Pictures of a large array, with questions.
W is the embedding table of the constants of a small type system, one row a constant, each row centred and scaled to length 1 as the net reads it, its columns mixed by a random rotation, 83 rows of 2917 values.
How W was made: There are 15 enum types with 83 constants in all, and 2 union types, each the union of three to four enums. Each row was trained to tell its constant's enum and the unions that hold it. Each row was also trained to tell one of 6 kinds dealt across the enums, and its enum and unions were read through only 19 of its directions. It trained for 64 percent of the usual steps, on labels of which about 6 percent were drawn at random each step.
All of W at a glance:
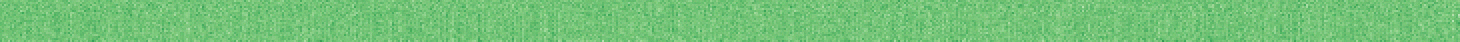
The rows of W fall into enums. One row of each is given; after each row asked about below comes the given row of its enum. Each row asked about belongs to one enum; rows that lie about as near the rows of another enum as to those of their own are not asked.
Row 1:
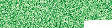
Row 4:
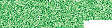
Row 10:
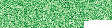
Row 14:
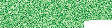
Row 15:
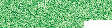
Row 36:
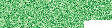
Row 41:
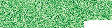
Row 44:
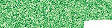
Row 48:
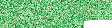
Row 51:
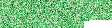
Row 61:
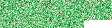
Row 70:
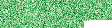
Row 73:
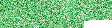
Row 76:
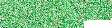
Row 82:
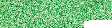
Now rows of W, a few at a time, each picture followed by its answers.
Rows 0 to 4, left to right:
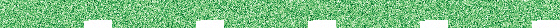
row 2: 70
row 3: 15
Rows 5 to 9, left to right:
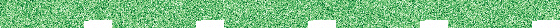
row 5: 73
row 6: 61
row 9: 1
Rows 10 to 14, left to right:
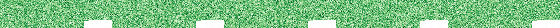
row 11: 14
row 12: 14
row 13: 15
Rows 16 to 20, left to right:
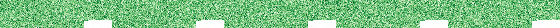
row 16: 73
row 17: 14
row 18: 70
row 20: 1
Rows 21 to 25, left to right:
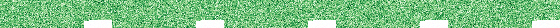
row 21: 1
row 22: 82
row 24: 61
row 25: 36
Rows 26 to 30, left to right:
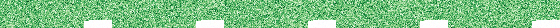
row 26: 48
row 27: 36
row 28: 14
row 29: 73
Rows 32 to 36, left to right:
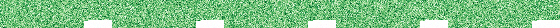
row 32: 73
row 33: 48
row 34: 61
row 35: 15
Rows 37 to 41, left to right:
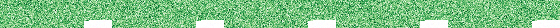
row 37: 48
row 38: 70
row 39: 76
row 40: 48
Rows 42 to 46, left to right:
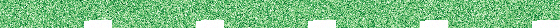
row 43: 82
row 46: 70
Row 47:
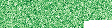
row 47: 48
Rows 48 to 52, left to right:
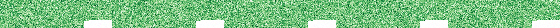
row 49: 73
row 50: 41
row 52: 36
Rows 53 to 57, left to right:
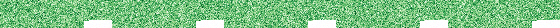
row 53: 1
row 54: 44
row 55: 1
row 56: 73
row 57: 44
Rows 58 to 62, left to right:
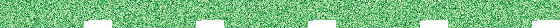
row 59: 44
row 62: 44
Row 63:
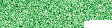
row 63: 82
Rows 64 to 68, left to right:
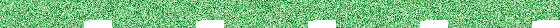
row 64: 15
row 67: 44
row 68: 10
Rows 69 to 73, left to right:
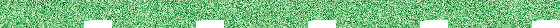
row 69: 36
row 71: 61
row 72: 1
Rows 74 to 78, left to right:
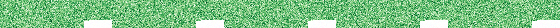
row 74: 61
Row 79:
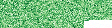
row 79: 48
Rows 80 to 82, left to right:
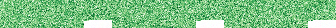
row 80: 70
